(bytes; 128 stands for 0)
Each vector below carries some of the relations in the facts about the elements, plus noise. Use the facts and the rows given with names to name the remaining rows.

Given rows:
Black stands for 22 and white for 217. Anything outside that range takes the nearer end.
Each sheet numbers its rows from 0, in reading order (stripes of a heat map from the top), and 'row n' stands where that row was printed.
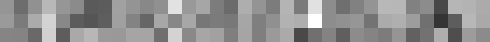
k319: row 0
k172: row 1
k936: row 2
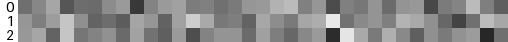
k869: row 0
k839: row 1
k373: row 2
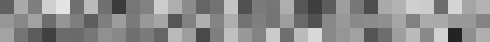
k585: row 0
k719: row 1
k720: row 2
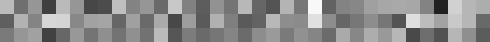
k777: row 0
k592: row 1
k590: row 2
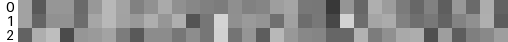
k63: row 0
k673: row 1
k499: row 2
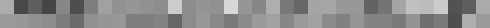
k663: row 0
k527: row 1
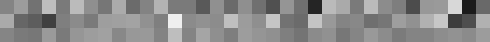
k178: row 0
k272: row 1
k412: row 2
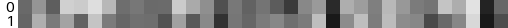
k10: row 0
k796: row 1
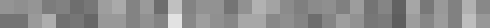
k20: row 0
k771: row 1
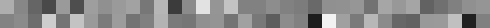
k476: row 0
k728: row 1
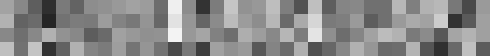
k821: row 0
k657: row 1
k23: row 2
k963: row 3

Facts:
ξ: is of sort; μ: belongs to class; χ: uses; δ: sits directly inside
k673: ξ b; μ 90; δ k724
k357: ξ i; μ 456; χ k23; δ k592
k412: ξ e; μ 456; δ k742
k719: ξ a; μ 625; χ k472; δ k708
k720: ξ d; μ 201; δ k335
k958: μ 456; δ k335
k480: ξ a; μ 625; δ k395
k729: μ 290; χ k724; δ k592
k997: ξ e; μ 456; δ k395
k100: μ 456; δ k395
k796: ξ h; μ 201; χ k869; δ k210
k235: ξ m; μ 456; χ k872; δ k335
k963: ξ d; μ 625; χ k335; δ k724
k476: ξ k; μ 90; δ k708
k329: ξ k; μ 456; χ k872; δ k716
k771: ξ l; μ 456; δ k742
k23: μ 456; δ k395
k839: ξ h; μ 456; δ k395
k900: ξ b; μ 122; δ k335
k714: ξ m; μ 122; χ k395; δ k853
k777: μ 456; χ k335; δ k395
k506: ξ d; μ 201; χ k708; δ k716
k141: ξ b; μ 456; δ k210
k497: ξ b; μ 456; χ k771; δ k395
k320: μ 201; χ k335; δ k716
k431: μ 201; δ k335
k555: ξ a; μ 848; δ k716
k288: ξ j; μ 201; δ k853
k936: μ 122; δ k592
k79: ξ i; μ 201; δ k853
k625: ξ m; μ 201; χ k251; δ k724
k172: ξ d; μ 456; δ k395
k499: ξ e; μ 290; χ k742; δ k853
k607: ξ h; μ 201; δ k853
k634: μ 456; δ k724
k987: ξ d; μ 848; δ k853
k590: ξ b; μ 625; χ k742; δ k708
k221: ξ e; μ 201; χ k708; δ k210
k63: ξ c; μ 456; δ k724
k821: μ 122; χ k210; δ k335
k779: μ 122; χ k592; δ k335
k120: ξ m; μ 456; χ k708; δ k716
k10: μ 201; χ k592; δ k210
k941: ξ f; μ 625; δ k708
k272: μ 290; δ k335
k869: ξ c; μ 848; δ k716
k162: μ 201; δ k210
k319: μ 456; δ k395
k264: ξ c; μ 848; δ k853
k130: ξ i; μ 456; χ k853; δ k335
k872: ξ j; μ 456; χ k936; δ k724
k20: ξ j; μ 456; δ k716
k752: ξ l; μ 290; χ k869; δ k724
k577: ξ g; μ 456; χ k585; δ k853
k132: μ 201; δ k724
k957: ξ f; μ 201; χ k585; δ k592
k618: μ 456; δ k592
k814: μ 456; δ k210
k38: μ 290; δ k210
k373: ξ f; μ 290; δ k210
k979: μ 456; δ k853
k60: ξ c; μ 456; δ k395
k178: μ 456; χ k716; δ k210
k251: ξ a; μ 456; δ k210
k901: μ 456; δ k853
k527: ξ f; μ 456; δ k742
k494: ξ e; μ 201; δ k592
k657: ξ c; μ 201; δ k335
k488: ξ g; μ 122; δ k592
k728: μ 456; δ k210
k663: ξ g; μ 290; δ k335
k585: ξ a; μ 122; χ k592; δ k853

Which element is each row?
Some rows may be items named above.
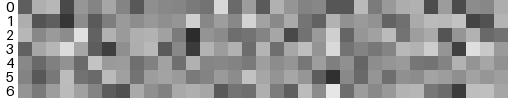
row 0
k499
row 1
k663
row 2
k120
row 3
k395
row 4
k494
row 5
k488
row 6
k497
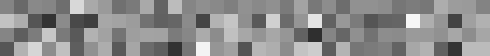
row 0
k494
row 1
k335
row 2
k488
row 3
k853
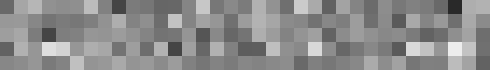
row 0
k607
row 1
k20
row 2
k357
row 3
k592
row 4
k729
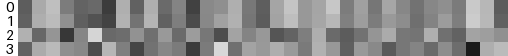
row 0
k742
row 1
k742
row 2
k320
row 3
k987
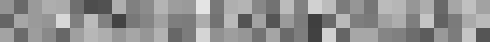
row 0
k480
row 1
k577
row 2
k673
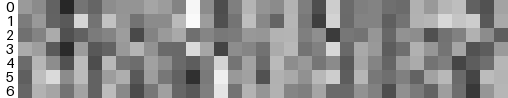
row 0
k821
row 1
k779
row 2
k869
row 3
k130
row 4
k714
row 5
k853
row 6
k264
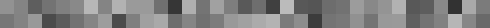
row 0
k329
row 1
k869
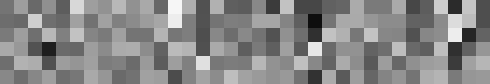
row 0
k872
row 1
k752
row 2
k178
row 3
k235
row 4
k288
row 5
k555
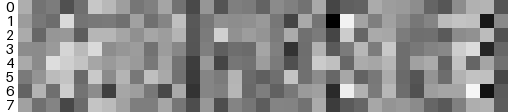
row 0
k625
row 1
k251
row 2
k673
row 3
k221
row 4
k506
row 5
k724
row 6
k210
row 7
k625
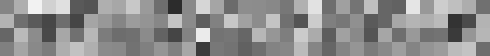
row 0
k708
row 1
k900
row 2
k79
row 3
k957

